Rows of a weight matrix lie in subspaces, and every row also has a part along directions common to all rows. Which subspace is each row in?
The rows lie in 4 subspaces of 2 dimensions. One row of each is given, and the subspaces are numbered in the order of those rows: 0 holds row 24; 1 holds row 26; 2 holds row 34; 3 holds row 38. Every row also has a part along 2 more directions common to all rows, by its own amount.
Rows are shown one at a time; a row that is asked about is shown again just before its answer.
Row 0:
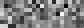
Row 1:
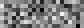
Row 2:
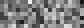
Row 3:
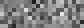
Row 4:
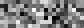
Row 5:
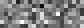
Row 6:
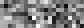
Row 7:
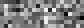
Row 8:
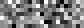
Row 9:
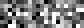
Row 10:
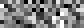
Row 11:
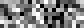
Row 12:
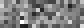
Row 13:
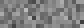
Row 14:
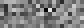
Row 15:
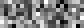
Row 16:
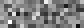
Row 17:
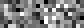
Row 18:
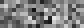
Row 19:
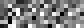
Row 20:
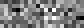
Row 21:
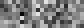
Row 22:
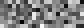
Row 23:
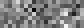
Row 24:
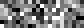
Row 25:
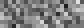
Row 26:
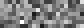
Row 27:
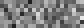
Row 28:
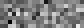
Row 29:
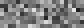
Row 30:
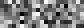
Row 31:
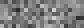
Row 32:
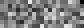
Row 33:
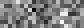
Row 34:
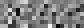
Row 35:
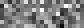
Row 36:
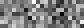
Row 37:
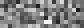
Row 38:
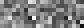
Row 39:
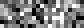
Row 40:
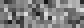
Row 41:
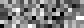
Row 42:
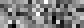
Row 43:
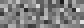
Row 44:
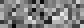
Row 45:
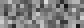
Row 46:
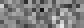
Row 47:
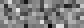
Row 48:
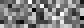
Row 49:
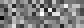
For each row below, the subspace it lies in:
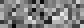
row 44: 3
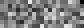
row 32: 1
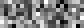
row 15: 1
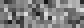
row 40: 2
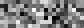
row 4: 3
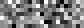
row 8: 3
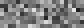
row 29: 3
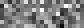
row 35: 2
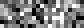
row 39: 0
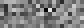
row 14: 0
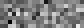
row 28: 2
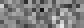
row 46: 2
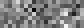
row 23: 0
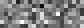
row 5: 1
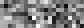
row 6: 3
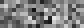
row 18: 3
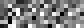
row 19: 2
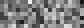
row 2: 1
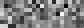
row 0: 3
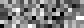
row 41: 0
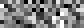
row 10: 2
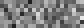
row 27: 3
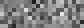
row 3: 3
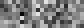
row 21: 1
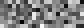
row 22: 1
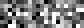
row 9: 2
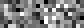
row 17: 0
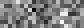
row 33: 0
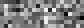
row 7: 0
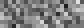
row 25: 2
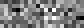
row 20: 0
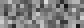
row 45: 1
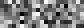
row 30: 1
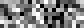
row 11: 0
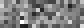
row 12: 1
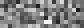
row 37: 3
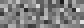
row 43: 3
